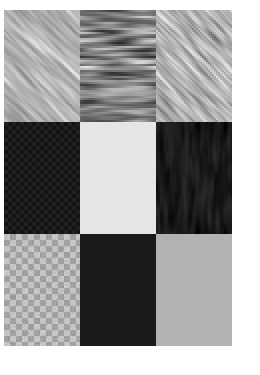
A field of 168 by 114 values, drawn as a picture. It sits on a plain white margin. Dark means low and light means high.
The table splits into 3 rows of 3 panels. Panel 1,1: high, slanting down to the right. Panel 1,2: middling, streaked across, strong in contrast. Panel 1,3: high, slanting down to the right. Panel 2,1: very low, checkered, faint in contrast. Panel 2,2: very high, flat. Panel 2,3: very low, streaked downward, faint in contrast. Panel 3,1: high, checkered. Panel 3,2: very low, flat. Panel 3,3: high, flat.
